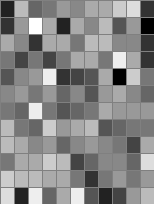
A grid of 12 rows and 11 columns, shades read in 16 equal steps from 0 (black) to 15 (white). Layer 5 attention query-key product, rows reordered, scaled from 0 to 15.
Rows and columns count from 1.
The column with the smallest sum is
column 11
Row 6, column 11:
6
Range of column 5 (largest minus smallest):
9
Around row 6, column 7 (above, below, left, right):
5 7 8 9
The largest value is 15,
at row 2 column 3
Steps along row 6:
up down up down up down up up down down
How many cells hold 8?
14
